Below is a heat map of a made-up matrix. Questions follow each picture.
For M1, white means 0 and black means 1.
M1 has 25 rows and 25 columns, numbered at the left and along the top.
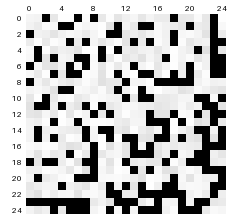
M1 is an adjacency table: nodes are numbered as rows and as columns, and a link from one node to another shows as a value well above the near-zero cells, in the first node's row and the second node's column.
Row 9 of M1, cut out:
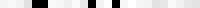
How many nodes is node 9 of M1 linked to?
4
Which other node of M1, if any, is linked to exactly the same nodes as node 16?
node 19
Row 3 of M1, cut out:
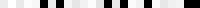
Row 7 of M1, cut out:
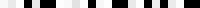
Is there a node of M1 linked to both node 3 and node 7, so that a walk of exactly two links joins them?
yes
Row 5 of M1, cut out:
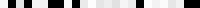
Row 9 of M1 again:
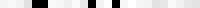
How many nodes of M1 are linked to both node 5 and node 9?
0
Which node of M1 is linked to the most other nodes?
node 23
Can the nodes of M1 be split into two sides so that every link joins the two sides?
no
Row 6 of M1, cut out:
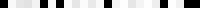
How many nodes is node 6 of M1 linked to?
7
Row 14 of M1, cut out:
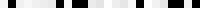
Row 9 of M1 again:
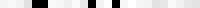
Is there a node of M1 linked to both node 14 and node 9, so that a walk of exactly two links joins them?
no
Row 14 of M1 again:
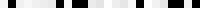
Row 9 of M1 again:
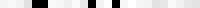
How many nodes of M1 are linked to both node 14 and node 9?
0
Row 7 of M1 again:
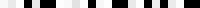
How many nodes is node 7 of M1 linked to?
10
